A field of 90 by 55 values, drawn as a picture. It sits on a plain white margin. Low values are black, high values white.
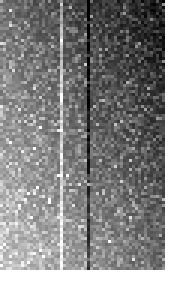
Slope: up to the bottom left. Stripes: none. Mirror symmetry: none. Ninth with the lowest average: top right. Ninth with the highest average: bottom left. Histogram: bell-shaped. Odd lines: columns 21 and 30.
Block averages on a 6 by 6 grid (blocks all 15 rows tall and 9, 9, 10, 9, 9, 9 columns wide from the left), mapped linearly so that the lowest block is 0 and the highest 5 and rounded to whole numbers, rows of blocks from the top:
322110
332110
433221
443221
544332
554332
